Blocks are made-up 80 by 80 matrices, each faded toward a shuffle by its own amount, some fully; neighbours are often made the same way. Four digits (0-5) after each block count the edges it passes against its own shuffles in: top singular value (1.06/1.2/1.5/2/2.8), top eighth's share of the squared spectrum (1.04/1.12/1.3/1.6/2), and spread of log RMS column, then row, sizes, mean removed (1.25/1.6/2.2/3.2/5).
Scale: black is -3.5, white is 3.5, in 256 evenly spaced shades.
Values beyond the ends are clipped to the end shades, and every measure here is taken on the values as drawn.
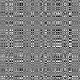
5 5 4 4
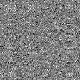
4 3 1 1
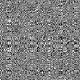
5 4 3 3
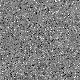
1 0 0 0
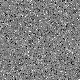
0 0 0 0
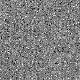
3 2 1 1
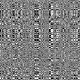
5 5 4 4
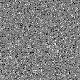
3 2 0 1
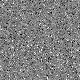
0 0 0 0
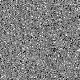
3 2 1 0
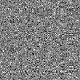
4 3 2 2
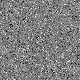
0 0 0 0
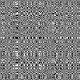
5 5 4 4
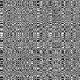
5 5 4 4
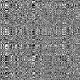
5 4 3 3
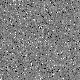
0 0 0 0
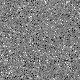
0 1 1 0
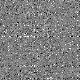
2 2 2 2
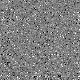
1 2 1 2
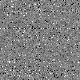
2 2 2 2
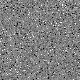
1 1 1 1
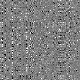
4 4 3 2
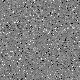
0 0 0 0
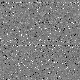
2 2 0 1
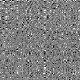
4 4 2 2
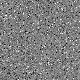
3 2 0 0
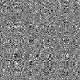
4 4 2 2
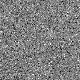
2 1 0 0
